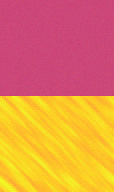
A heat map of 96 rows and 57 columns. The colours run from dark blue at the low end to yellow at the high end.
It is made of 2 by 1 panels. Panel 1,1: middling, flat. Panel 2,1: very high, slanting down to the right, faint in contrast.
